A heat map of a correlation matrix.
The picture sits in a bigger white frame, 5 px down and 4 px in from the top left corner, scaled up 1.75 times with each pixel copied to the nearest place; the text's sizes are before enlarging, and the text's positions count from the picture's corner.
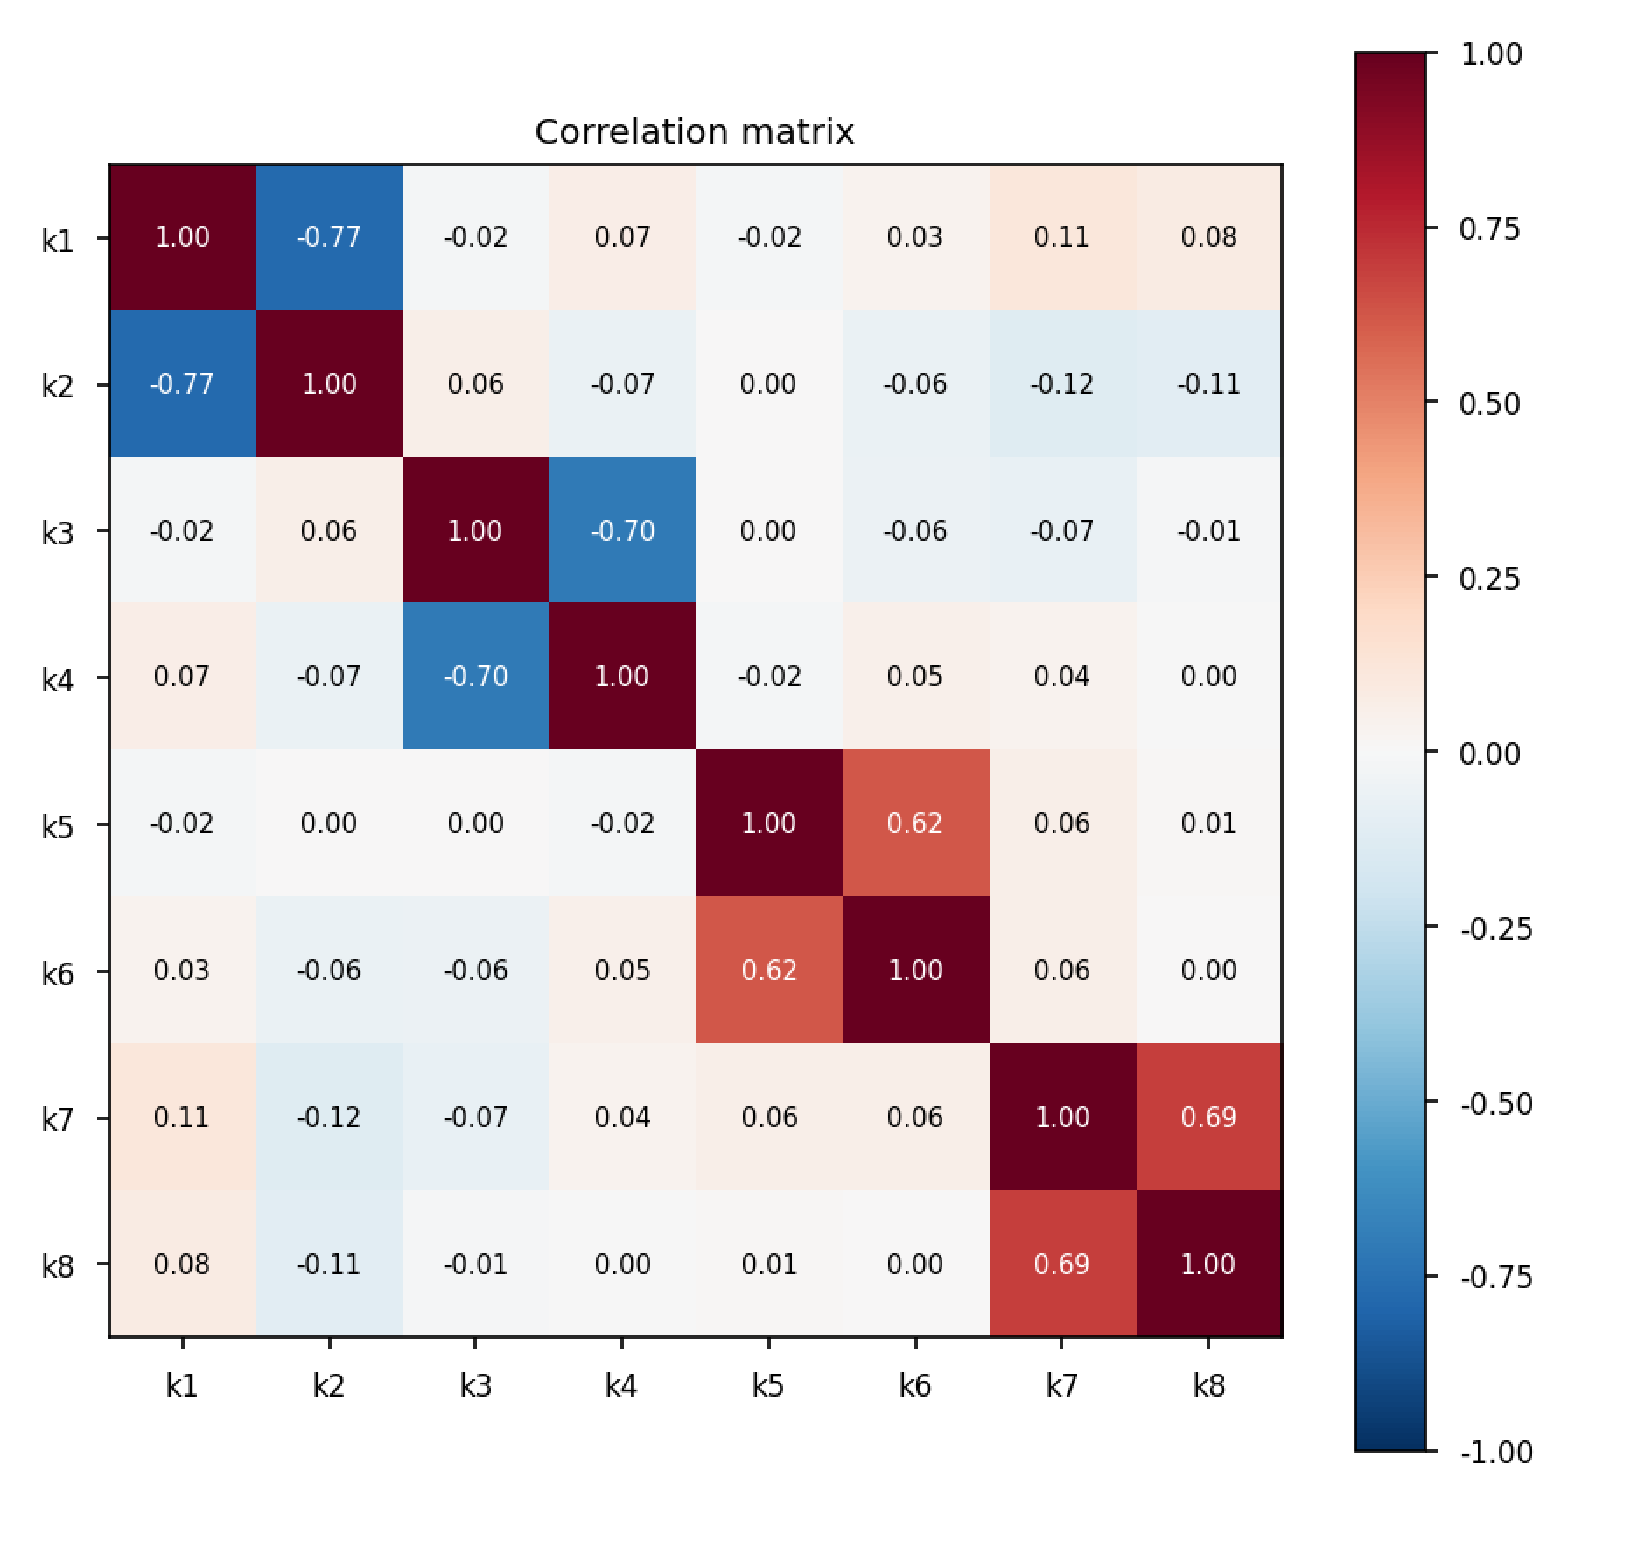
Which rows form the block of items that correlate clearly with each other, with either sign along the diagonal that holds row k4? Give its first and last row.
k3 to k4
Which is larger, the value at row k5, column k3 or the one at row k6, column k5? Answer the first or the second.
the second
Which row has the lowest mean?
k2
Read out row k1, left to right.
1.00 -0.77 -0.02 0.07 -0.02 0.03 0.11 0.08
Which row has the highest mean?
k7
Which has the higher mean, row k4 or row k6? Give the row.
k6
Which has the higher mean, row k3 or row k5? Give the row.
k5
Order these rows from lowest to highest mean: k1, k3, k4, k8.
k3, k4, k1, k8
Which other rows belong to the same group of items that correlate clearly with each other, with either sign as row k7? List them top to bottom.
k8
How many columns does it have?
8
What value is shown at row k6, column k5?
0.62
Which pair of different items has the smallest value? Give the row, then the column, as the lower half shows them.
k2, k1
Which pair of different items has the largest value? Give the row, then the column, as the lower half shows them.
k8, k7
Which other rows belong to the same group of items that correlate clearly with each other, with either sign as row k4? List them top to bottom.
k3
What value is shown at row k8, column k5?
0.01
